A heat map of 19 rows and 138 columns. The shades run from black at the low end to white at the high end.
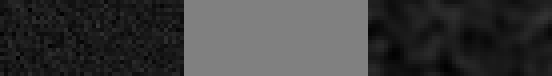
It is made of 1 by 3 panels. Panel 1,1: very low, fine-grained, faint in contrast. Panel 1,2: middling, flat. Panel 1,3: very low, blotchy, faint in contrast.
